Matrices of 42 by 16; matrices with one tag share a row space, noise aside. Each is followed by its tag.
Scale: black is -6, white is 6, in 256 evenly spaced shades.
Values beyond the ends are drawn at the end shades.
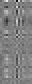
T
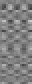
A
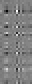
T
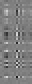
T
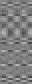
A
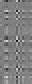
T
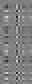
T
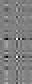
T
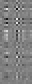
T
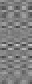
A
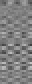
A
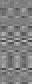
A
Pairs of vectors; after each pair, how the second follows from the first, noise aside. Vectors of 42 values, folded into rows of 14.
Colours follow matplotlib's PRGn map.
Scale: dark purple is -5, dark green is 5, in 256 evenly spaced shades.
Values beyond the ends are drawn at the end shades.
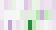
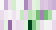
scaled up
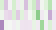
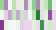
scaled up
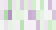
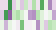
scaled up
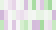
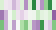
scaled up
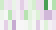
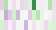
shuffled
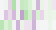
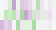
negated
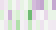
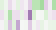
negated
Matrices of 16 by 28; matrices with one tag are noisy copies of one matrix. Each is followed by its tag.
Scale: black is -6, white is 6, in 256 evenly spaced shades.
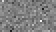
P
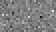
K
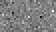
K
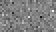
K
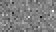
K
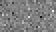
K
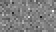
K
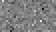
P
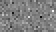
K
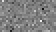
P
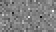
K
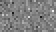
K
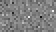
K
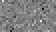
P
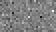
K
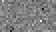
P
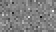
K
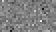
P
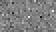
K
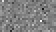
P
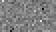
P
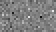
K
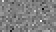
P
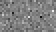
K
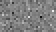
K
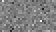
P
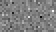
K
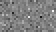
K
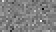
P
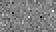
K
